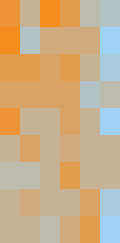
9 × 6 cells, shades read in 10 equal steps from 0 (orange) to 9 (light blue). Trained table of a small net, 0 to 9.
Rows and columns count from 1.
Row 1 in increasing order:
0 1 2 5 6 7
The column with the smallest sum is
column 1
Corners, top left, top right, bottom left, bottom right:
1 7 5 9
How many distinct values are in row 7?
3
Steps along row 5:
up same down up up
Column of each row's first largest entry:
6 6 6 5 6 1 1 6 6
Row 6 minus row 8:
0 -1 0 -1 2 -3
